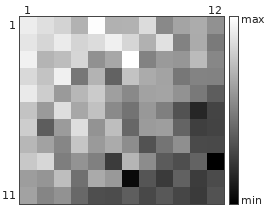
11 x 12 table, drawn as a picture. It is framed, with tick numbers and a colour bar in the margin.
No regular stripes run through it. The halves do not mirror each other. Values rise toward the top left. The ninth with the lowest average is the bottom right. Overall the values sit about 60% of the way up the scale.
